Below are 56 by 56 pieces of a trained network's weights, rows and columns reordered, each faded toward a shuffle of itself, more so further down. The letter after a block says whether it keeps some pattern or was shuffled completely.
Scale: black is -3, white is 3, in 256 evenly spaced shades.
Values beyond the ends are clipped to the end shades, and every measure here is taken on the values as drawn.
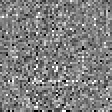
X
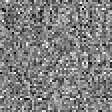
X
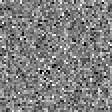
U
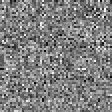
X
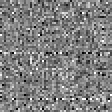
X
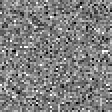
U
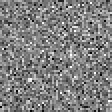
U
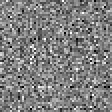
X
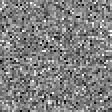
U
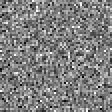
U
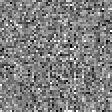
X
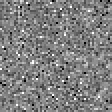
U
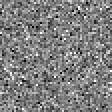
U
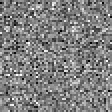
X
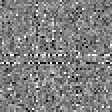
X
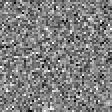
U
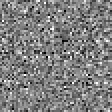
X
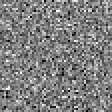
X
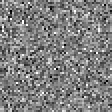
U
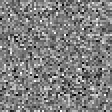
X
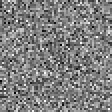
U
